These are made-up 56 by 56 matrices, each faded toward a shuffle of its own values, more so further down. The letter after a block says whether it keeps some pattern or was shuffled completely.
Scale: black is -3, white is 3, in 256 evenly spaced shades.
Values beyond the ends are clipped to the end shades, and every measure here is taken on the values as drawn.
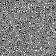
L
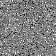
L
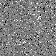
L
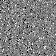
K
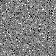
L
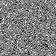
K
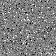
K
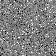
L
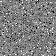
K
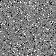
K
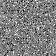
K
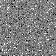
L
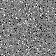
K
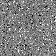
L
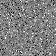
K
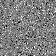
K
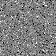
K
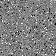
K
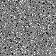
L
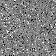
K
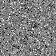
K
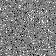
L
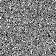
K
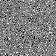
K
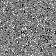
K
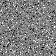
K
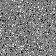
L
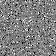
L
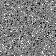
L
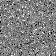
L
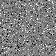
L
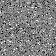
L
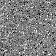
K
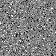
K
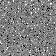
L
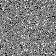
K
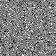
K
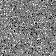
L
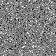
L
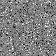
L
